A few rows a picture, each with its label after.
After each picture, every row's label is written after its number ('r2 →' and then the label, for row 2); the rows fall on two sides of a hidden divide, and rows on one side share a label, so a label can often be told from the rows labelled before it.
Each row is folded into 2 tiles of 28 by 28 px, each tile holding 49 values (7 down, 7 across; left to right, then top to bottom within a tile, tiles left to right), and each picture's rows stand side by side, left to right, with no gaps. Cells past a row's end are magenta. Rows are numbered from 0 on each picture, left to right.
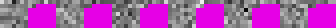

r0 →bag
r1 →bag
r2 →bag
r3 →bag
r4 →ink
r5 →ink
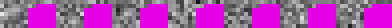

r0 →bag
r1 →bag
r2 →bag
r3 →bag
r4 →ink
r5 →ink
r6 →ink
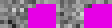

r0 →bag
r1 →bag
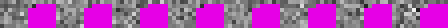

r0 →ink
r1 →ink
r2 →ink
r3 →bag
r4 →bag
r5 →ink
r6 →ink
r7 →bag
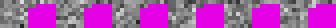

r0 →bag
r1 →ink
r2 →ink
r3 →ink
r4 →bag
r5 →bag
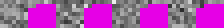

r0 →bag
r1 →bag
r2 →bag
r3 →bag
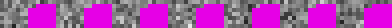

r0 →ink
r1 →bag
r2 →ink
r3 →ink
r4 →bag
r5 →bag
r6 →ink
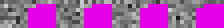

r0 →bag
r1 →bag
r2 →ink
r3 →bag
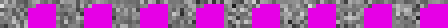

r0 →ink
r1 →ink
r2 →bag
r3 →ink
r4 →bag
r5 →bag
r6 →ink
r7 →bag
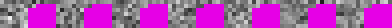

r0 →ink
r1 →ink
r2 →bag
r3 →ink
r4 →ink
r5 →ink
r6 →ink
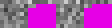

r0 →ink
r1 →bag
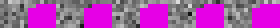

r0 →ink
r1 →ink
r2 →bag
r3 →bag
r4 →bag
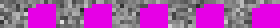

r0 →bag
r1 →bag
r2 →ink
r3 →bag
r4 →ink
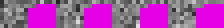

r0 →bag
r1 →ink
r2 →bag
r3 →ink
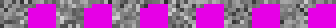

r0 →ink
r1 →ink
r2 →ink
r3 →bag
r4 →ink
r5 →ink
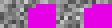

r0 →bag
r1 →bag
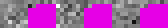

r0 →ink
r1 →bag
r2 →bag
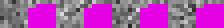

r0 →bag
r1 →ink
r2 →ink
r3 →bag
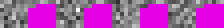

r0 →bag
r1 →bag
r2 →ink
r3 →bag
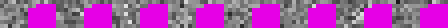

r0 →ink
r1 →bag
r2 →bag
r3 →bag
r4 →bag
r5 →ink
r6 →bag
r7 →bag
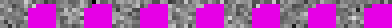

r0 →ink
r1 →bag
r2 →ink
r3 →bag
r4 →ink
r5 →bag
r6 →ink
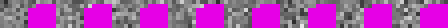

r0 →ink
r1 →ink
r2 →ink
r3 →bag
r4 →bag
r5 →ink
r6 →ink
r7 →ink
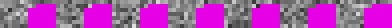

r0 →bag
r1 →bag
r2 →ink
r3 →bag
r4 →bag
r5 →ink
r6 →ink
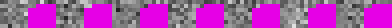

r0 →bag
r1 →bag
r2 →ink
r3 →ink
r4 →bag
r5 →ink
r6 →bag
